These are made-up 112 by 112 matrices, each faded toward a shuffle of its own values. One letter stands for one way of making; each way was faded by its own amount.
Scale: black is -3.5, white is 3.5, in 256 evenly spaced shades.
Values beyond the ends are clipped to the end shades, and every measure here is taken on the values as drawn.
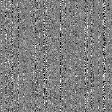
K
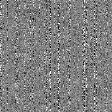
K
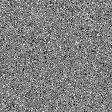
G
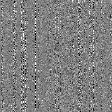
K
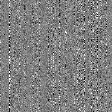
K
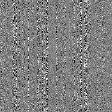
K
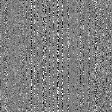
K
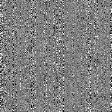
K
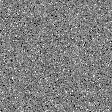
G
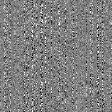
K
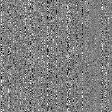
K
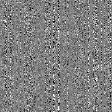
K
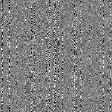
K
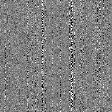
K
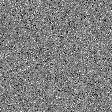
G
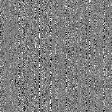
K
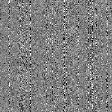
K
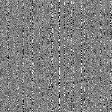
K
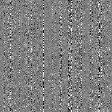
K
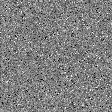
G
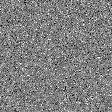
G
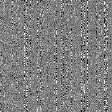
K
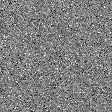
G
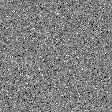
G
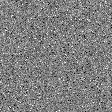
G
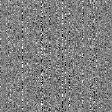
K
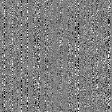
K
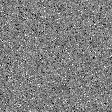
G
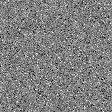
G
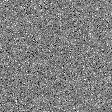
G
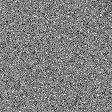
G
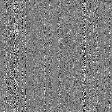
K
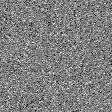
G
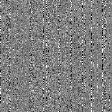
K
